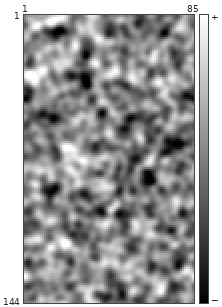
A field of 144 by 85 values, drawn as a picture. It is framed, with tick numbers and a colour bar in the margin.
Odd rows or columns: none. Mirror symmetry: none. Ninth with the lowest average: middle right. Grain: blotchy. Slope: none. Lone odd cells: none. Ninth with the highest average: top left.
